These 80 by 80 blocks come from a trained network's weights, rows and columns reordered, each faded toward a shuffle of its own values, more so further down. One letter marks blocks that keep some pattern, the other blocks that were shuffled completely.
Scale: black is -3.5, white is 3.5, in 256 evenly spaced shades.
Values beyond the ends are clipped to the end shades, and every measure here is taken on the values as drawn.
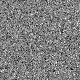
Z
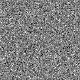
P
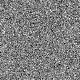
Z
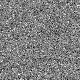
Z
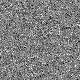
Z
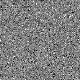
P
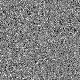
Z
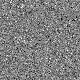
Z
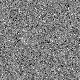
Z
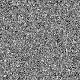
P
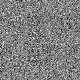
P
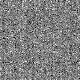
P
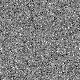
Z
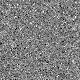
Z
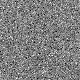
Z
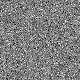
Z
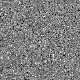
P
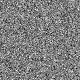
Z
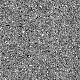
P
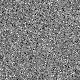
Z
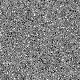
Z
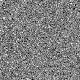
P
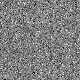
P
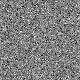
Z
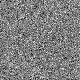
Z
